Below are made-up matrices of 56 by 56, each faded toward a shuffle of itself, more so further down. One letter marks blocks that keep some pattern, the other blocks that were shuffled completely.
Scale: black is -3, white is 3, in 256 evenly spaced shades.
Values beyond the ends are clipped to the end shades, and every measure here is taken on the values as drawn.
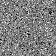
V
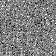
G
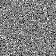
G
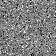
V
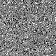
G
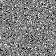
V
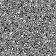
V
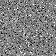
V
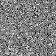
G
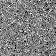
V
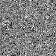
G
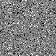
G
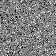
V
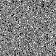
G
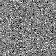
G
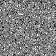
G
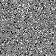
G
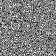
G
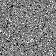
V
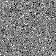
G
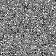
G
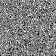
V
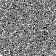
V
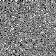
G
